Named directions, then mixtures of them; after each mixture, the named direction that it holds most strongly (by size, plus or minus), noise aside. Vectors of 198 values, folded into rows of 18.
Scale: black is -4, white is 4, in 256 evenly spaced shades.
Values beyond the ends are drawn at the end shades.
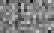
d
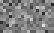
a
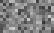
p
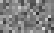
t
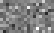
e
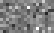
e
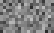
a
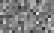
t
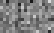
d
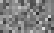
t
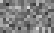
e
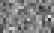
p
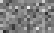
e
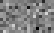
e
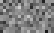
a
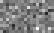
e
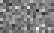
e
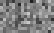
d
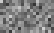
t
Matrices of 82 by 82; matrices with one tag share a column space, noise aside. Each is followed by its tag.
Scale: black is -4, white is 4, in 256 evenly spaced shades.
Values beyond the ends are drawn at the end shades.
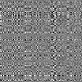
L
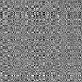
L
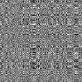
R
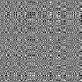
L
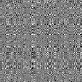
R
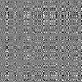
L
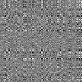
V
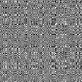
R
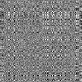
L
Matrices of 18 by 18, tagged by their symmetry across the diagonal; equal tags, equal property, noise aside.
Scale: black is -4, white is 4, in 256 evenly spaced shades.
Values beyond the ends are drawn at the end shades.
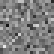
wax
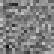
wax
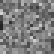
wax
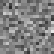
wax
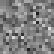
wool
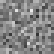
wax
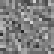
wool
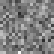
wax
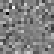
wool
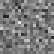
wax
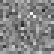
wax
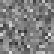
wax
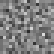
wool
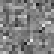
wool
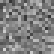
wax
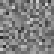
wool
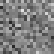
wool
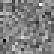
wool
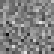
wax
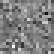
wool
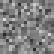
wool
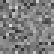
wax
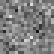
wool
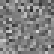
wool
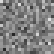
wax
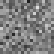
wool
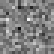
wool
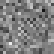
wool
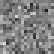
wax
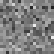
wax
